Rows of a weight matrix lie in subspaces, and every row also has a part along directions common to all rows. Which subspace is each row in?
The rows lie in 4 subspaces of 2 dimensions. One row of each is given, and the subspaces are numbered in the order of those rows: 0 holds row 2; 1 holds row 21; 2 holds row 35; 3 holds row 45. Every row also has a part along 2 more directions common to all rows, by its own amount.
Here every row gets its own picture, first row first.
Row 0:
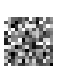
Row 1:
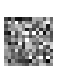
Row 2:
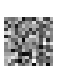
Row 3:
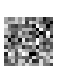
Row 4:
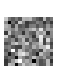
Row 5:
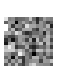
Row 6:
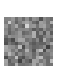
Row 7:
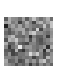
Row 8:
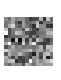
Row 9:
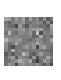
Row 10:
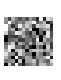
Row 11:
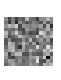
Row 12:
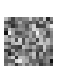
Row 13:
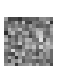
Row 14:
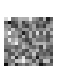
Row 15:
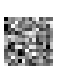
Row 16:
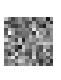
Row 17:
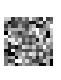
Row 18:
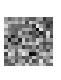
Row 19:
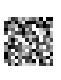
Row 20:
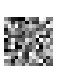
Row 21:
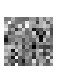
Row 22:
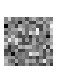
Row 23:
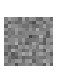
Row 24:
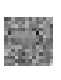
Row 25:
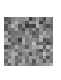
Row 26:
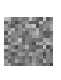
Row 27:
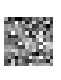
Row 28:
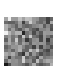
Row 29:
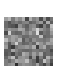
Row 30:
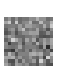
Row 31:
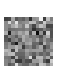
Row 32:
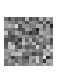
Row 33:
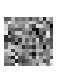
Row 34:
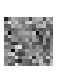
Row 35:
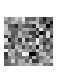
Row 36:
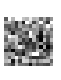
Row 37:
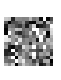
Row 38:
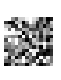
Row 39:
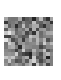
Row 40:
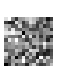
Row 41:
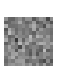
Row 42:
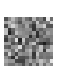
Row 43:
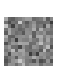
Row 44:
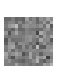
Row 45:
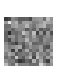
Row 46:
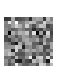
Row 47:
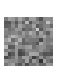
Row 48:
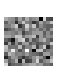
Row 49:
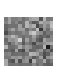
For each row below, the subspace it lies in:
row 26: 1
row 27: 3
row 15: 1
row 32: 2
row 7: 0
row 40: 3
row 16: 0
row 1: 3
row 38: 3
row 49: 1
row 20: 2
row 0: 1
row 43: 0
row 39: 0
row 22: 0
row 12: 0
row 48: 1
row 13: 3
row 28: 3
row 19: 1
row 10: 1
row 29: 2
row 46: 3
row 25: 1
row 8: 0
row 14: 3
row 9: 2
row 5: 1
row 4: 0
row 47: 2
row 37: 1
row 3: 2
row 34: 1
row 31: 3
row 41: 0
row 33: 1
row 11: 2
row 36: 3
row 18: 2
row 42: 0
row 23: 0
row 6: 1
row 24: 2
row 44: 2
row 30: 2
